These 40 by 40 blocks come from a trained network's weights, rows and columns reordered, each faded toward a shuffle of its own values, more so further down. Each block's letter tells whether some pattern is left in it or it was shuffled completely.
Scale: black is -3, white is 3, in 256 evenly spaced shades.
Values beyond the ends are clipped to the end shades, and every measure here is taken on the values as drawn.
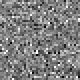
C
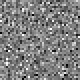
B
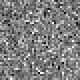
B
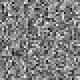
C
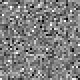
B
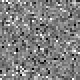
B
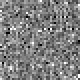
C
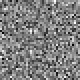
C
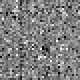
C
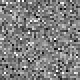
B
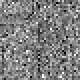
C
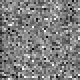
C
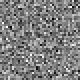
C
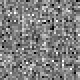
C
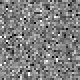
B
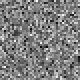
B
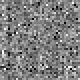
C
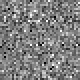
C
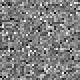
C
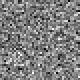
C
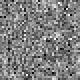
C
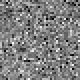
B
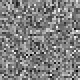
C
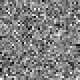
B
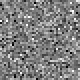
B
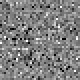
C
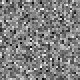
B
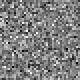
B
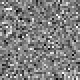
B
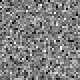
B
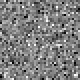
B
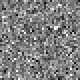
B
